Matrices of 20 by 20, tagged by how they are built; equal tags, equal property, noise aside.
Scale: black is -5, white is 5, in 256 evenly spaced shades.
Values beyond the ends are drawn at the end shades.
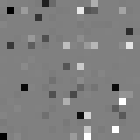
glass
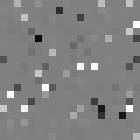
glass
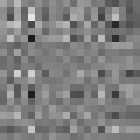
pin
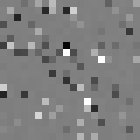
glass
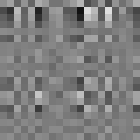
pin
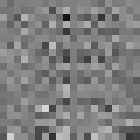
pin
